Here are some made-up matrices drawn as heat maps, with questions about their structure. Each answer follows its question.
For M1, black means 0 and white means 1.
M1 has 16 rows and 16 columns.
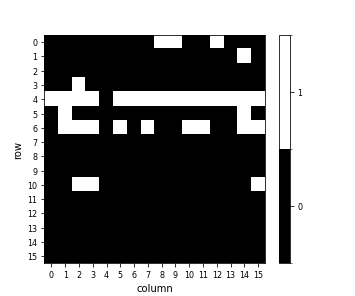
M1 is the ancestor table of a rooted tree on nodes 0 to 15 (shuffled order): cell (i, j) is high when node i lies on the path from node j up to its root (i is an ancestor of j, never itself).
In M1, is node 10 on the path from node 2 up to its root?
yes
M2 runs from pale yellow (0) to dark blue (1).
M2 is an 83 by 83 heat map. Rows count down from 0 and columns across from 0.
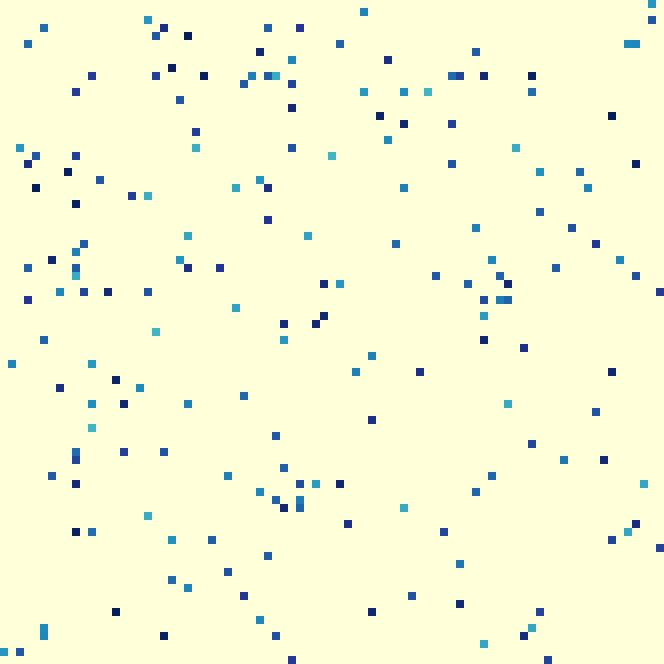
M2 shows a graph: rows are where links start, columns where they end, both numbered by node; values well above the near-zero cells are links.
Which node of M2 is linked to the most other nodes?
node 9
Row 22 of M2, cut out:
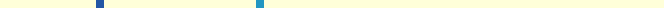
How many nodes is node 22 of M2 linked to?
2
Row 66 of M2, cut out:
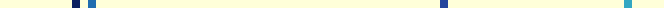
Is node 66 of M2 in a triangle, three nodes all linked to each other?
yes
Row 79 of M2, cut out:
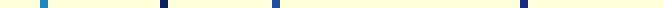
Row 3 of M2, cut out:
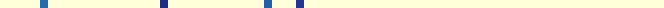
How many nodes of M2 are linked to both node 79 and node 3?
2
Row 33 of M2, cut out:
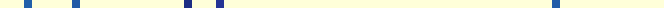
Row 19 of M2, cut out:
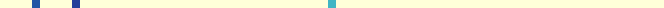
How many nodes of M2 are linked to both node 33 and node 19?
1
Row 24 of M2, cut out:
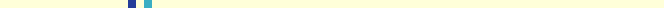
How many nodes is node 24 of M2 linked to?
2
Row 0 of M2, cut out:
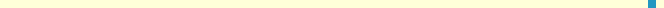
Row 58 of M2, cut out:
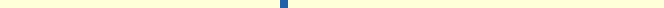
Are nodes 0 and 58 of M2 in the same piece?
no
